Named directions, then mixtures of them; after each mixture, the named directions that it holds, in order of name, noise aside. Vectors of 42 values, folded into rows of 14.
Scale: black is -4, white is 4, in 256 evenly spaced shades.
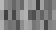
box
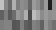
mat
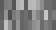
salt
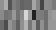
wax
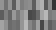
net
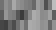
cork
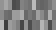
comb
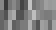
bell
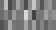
salt, wax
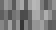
comb, cork, salt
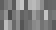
salt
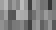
bell, mat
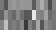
comb, mat, wax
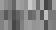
box, cork, salt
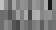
mat
